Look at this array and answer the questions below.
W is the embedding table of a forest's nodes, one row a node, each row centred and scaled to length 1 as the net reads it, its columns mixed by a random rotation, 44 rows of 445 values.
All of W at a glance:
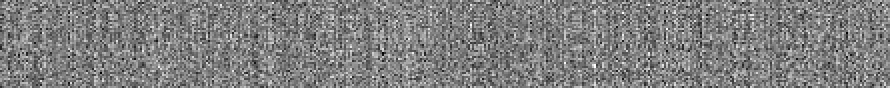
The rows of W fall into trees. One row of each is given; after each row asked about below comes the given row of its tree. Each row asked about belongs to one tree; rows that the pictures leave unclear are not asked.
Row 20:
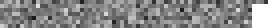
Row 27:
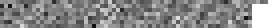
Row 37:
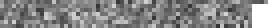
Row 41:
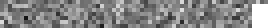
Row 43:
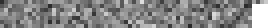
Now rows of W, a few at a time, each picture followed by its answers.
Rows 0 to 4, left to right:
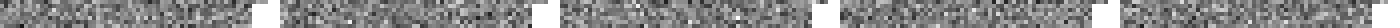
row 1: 41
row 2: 27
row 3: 20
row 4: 43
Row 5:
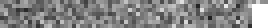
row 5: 41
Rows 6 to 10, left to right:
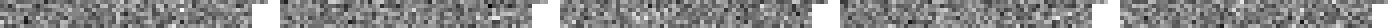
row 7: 43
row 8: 37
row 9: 43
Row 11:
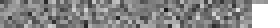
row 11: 43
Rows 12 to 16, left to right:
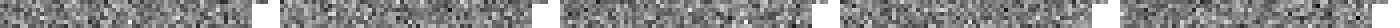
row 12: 27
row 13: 43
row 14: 41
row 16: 41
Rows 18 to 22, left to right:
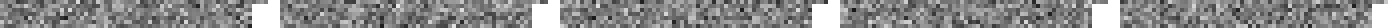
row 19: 41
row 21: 41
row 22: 43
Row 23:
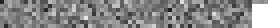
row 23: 43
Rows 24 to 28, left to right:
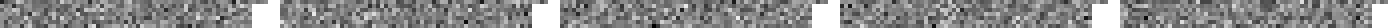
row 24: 43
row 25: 37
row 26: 27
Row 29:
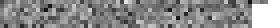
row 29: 43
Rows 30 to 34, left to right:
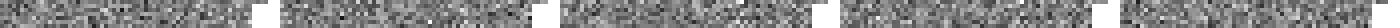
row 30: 27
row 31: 41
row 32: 41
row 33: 41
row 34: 27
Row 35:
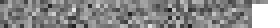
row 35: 43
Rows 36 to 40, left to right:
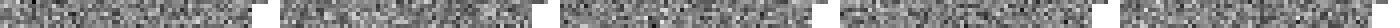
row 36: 20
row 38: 27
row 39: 20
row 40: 27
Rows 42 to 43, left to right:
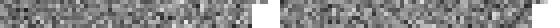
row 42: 41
